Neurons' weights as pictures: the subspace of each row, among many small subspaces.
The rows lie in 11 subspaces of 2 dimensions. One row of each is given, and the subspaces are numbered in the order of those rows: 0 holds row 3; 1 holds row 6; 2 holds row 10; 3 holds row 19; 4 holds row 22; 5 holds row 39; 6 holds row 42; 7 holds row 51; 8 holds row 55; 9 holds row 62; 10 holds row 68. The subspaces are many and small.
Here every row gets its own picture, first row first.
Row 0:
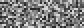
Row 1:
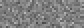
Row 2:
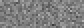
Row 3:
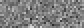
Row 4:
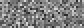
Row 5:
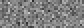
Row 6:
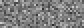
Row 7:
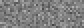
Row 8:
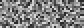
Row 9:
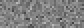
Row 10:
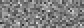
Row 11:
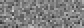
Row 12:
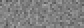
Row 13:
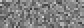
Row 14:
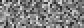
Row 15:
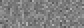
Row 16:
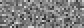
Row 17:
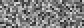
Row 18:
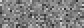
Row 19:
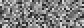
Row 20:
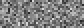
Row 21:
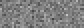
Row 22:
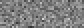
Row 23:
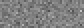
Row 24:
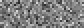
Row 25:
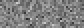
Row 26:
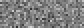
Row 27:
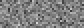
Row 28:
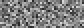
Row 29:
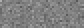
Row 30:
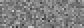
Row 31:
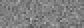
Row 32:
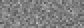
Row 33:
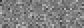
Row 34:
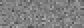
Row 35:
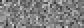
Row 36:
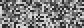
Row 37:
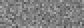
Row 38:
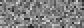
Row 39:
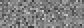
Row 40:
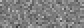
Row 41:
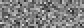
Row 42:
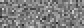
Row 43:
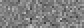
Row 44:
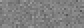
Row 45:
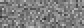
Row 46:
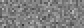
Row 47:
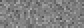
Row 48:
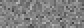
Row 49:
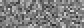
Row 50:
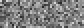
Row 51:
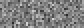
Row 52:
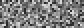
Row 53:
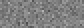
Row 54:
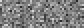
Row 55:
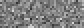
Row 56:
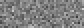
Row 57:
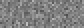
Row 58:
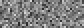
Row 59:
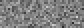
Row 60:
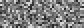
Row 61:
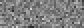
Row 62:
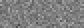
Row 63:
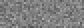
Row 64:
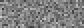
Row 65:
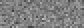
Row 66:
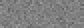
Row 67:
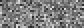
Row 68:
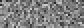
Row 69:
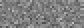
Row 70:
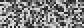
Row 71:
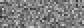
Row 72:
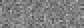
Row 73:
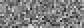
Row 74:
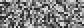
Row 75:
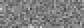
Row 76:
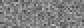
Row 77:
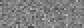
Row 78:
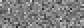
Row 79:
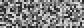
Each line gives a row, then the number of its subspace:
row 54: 7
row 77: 5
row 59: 1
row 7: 1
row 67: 3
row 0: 10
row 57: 7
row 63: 0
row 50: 6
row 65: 4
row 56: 1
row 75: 0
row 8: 4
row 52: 10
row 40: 9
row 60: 9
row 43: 0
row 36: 3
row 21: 7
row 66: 9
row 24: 2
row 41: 2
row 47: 2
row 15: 7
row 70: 10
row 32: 2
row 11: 1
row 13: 10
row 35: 6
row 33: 3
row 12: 10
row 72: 7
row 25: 8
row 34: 4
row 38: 8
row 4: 5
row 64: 6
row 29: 7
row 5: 5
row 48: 8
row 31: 0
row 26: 2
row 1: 4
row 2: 1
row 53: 5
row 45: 6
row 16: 4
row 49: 1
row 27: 9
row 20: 5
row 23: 2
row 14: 6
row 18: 3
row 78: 5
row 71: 6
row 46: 6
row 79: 0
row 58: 3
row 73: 0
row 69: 4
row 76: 1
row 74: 10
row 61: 8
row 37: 0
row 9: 8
